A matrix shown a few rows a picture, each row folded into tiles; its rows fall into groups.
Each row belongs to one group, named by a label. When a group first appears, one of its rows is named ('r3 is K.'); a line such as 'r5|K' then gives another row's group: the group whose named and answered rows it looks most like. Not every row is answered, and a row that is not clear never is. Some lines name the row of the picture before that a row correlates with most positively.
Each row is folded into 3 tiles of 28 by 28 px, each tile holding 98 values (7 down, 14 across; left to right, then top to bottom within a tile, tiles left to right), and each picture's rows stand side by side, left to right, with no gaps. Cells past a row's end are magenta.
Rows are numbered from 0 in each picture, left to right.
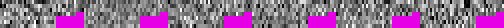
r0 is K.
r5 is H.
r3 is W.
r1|K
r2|K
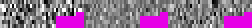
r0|H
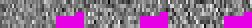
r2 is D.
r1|K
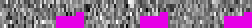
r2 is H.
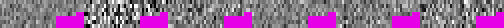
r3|W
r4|D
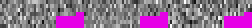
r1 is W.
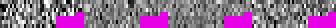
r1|H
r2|W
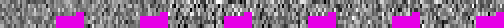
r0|D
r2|W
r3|W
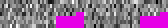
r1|W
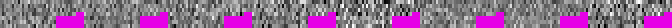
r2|D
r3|W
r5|K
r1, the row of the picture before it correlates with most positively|1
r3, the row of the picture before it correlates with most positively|1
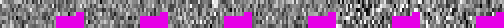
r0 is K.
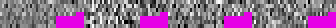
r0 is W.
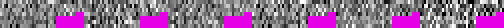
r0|W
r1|D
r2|D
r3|W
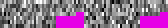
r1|D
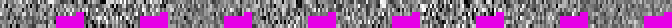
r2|H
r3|H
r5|H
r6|K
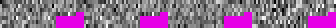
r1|K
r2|W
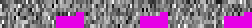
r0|K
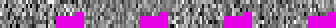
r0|W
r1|K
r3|D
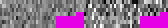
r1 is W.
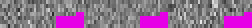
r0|D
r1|K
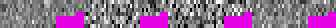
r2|W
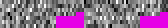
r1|K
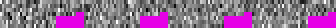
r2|K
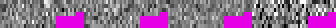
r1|H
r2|K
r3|W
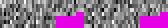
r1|D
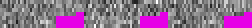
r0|D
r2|D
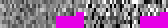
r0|H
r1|W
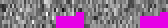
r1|H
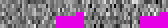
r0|D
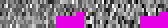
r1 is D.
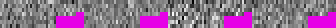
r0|W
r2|K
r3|K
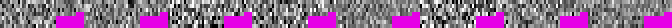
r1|H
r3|D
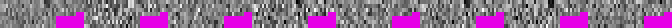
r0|H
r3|H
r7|W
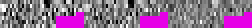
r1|H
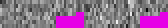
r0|K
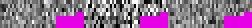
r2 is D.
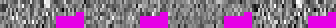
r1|K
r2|W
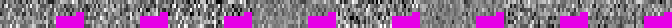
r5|H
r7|W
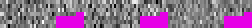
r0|D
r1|W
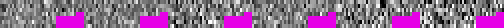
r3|K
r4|H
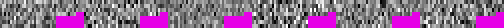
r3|D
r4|H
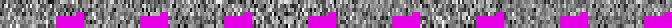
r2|W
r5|K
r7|W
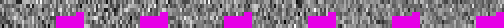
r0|K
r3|H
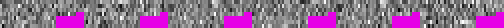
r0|K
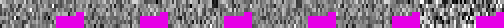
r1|W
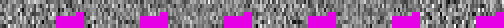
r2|K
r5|D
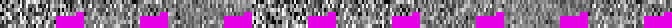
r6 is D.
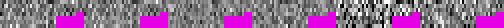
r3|D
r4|W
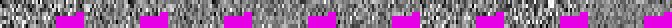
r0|K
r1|H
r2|H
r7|W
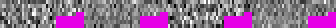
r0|D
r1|W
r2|K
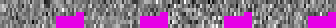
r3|K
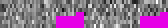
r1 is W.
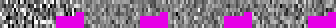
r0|D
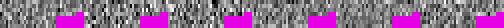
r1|D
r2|H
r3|K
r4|W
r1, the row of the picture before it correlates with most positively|0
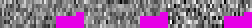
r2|K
